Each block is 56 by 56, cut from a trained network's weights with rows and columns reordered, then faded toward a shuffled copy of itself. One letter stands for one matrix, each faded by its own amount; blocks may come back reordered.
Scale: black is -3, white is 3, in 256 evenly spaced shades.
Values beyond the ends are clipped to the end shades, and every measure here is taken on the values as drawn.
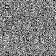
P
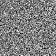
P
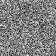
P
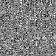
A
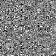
A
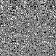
A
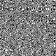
A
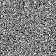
P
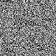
P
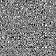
A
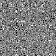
A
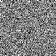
P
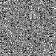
A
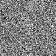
P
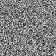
P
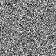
P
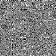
A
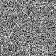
P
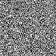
P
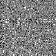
A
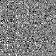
A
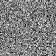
P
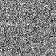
P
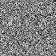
P
